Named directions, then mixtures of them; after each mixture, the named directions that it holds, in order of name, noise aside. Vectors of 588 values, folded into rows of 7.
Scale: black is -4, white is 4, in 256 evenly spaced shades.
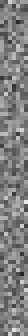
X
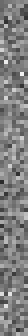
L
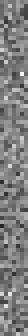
L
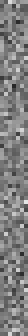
X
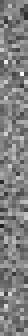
L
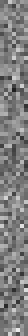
L, X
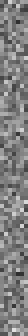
X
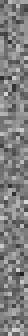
X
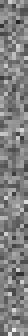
X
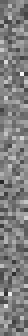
L
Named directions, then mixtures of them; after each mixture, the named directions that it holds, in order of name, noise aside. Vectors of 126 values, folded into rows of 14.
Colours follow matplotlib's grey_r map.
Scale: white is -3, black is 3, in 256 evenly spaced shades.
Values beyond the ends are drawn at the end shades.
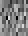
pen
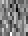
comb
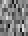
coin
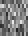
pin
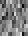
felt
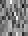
felt, pen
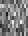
pin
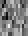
coin, felt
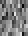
felt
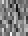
comb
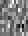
coin, pen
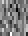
comb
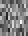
pen, pin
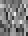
comb, pin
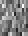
felt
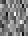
felt, pin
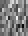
coin, pen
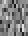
coin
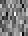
felt, pin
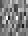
pen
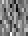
comb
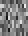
pen, pin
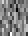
comb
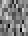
coin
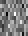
felt, pin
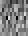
pen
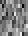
felt
